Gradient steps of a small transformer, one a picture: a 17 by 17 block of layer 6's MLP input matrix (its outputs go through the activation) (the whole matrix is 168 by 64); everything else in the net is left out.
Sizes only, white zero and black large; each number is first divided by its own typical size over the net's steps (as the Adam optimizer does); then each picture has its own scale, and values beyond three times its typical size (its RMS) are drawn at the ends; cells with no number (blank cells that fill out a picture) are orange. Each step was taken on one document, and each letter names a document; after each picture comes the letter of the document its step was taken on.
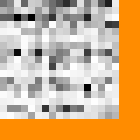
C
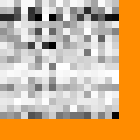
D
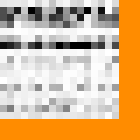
D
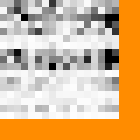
C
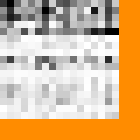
C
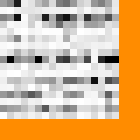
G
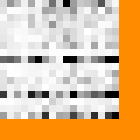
G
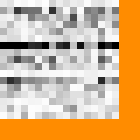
D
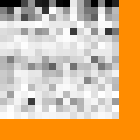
C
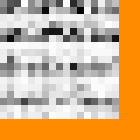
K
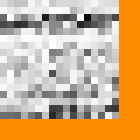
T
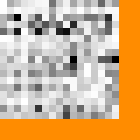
G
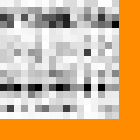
D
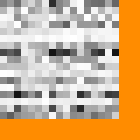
T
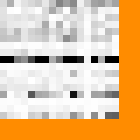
G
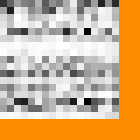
K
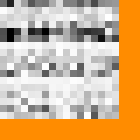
K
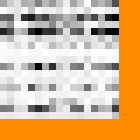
C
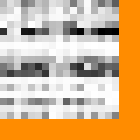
K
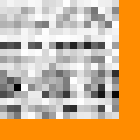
T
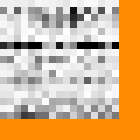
D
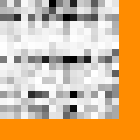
G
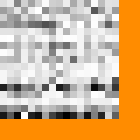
T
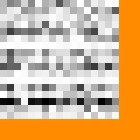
K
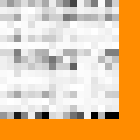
G
